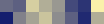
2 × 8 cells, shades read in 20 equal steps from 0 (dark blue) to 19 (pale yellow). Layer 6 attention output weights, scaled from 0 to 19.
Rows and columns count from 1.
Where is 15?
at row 2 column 4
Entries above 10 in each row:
4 3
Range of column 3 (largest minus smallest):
4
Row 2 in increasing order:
0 1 6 9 10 12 13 15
